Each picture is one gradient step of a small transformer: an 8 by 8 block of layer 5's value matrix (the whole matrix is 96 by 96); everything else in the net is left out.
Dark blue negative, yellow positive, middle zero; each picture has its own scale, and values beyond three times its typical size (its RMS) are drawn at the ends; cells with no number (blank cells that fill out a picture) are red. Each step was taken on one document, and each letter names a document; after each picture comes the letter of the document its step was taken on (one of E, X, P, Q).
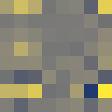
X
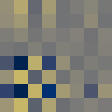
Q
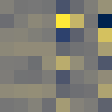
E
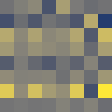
X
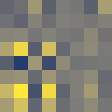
Q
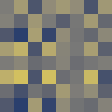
Q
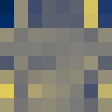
X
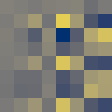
E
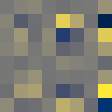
E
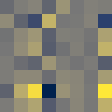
X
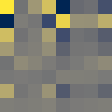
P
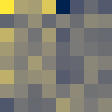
P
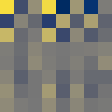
P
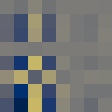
Q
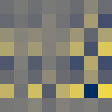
X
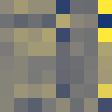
E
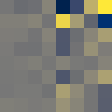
E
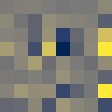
E
